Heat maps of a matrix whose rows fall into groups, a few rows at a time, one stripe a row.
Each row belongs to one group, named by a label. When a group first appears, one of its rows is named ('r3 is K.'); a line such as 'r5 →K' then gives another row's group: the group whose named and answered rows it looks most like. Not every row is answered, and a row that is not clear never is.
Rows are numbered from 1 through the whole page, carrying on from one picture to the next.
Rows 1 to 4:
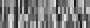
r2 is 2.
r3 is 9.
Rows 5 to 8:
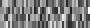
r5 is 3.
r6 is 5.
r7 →9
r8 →3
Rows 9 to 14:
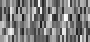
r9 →5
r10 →2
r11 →5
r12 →5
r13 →9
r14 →3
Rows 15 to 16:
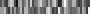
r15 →9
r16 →5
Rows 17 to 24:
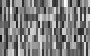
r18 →2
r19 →2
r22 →2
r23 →9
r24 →9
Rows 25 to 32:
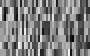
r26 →9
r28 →3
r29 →3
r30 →3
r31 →9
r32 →5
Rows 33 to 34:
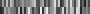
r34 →2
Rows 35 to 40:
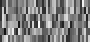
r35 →2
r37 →5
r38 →5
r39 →9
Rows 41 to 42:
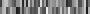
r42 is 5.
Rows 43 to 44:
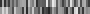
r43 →2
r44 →3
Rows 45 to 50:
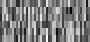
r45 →5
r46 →3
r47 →3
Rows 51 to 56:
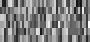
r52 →2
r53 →5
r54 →5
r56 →9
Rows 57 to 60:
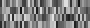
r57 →5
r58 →2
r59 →3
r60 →2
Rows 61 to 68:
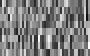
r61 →5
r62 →9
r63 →3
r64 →3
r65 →2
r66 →5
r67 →5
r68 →3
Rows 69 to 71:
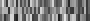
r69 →9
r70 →3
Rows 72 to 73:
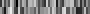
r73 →9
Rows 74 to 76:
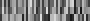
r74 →2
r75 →2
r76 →3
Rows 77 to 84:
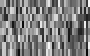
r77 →5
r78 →2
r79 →9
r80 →3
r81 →9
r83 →5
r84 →5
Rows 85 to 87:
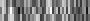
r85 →5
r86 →5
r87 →9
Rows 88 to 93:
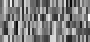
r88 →3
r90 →5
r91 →9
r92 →9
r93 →3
